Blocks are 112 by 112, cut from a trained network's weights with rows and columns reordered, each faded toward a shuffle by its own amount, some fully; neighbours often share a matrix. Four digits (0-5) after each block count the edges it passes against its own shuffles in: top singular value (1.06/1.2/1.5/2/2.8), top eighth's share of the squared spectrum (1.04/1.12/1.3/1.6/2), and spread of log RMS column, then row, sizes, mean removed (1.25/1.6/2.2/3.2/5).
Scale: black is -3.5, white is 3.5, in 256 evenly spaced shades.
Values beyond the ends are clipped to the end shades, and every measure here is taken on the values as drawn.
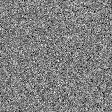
0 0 0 0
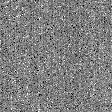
2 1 0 0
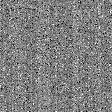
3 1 0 1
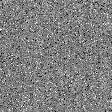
0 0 0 0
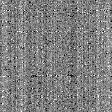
4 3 0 3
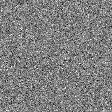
2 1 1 0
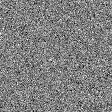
2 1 0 0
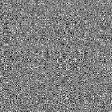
4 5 3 3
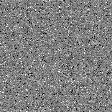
1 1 1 0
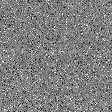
0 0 0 0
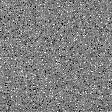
0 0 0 0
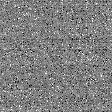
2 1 1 0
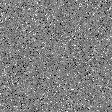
0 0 0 0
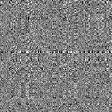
4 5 3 3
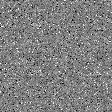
1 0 0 0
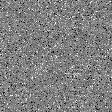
1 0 1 0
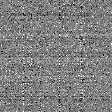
3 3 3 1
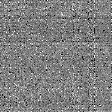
3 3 3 1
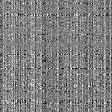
5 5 2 4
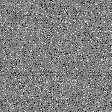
1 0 0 0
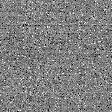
2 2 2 0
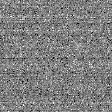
3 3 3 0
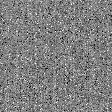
2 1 0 1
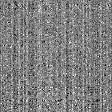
4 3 1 3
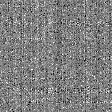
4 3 0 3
